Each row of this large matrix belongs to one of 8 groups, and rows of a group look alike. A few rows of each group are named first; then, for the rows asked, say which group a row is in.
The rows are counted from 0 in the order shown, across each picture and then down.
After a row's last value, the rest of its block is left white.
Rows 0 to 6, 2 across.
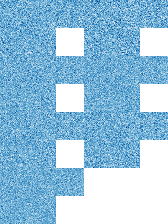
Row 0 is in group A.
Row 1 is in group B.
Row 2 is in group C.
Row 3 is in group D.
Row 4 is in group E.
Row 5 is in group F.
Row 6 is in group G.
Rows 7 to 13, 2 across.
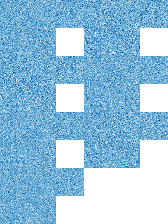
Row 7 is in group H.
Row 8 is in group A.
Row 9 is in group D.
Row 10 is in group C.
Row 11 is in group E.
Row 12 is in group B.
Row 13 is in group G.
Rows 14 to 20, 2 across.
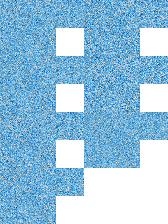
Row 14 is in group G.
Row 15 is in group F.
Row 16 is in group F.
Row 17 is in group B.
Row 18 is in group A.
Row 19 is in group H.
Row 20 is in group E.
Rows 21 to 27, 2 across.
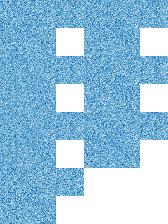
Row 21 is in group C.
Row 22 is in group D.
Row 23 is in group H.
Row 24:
D
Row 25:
H
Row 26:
A
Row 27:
B
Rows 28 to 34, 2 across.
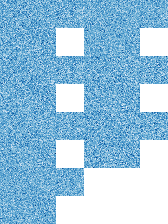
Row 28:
D
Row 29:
C
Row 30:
D
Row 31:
B
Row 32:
B
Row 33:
F
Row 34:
H
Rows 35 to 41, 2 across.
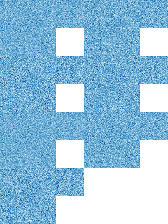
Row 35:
C
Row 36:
E
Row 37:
H
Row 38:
G
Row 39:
C
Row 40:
C
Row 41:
A
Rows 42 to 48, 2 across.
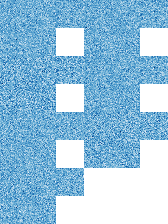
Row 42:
E
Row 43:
F
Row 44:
F
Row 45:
F
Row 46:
G
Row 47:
B
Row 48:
E
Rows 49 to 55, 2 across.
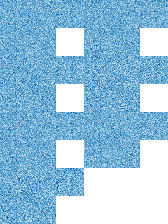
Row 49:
G
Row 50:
F
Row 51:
D
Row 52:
B
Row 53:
F
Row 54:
E
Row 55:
A
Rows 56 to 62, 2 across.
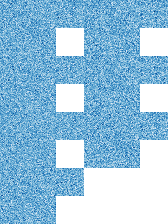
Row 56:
D
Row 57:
F
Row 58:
G
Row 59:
F
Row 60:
B
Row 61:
D
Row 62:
G
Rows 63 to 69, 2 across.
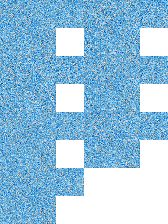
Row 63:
D
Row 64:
A
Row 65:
G
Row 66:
A
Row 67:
C
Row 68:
B
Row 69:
D
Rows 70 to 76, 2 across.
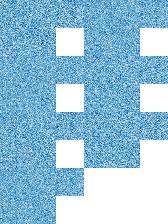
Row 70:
D
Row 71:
F
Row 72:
C
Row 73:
B
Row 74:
H
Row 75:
B
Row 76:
H
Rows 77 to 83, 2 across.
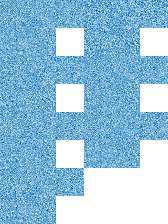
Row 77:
E
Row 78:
F
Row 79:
F
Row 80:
H
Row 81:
C
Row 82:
H
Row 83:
E
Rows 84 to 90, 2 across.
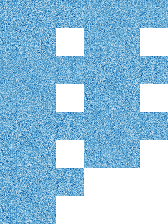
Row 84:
C
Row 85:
C
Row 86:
D
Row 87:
A
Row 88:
A
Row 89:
E
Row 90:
A
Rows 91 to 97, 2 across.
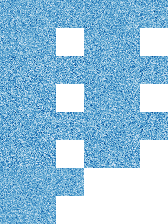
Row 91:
E
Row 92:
F
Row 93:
B
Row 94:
A
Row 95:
F
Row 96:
A
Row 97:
C
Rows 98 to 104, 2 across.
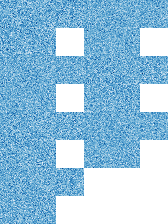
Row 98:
A
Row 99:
C
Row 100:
C
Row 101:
D
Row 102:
B
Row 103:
F
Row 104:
H
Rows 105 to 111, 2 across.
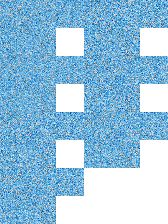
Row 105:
A
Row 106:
B
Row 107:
B
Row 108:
D
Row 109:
E
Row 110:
E
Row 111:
C
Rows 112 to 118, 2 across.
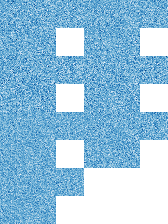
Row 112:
B
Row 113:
E
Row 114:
D
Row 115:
G
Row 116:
G
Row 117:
H
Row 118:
G
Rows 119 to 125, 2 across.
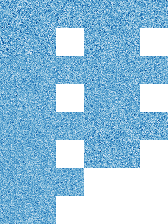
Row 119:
A
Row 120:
F
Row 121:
E
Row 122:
G
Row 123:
G
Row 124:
E
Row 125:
G
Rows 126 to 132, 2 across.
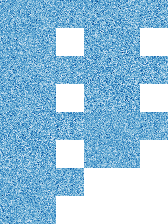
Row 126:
E
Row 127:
B
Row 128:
B
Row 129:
D
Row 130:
D
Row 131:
H
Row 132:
A
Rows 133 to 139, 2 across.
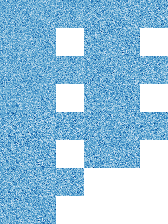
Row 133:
H
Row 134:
B
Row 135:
C
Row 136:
D
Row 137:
B
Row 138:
F
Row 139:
B
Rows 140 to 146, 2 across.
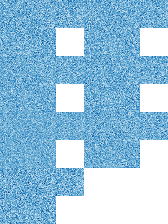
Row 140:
D
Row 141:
C
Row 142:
B
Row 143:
F
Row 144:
C
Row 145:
B
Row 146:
C
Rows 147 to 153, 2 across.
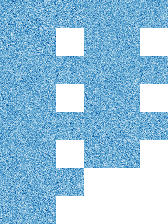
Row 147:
B
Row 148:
H
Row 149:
A
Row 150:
A
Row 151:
F
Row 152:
B
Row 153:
H
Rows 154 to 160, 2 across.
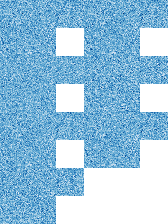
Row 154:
A
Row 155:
A
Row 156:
C
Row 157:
B
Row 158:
A
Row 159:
A
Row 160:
D
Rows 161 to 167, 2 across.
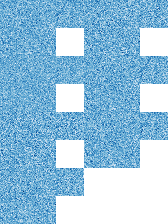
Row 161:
A
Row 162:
B
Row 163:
H
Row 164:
A
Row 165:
G
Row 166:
A
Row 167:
E
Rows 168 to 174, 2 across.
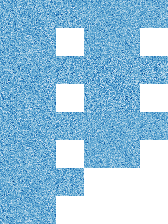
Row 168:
G
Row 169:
C
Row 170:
A
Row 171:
D
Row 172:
G
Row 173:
C
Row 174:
A
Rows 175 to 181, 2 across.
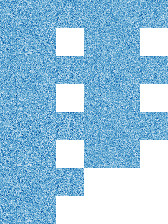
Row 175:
A
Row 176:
H
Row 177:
E
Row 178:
E
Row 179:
A
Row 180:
G
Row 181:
A
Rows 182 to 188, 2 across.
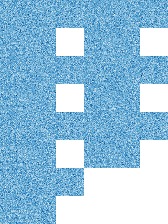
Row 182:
C
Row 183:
E
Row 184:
E
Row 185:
A
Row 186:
E
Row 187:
C
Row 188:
C
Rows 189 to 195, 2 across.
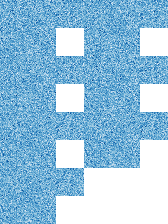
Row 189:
G
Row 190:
F
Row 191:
E
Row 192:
G
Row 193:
A
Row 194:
A
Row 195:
A
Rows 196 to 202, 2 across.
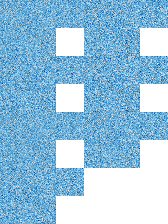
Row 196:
C
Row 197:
D
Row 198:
F
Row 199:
B
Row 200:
H
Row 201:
E
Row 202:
B
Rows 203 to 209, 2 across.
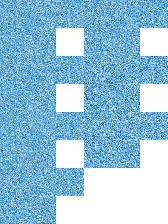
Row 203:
G
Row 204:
E
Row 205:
G
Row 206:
A
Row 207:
H
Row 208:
B
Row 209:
B
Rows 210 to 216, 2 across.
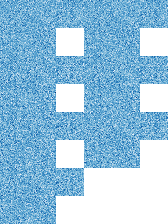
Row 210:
H
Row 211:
H
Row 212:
E
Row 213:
E
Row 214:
G
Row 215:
H
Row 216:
G
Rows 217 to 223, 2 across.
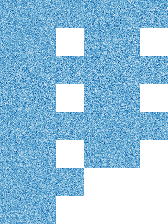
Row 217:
G
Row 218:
E
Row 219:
H
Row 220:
B
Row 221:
E
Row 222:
C
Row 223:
C
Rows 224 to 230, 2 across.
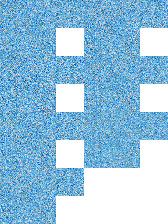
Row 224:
F
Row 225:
A
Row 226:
B
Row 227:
H
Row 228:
C
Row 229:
E
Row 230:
A
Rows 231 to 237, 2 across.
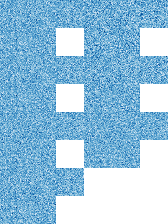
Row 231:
E
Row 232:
F
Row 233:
E
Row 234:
B
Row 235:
C
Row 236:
C
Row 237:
E
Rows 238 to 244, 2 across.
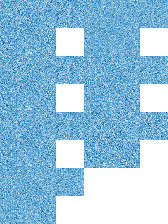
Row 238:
A
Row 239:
G
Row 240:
A
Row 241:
C
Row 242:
A
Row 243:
B
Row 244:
C
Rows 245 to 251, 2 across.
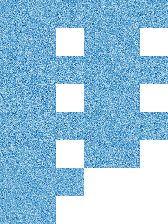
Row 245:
H
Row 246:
G
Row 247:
D
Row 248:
F
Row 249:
B
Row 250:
F
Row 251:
C
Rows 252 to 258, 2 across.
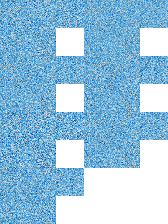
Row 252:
B
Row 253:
C
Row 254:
C
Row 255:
A
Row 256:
B
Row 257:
C
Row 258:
F
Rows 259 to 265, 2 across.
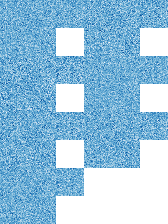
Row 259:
C
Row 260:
C
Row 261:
A
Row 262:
G
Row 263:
F
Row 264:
D
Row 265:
F
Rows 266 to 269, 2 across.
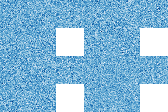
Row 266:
F
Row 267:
B
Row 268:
F
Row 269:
G
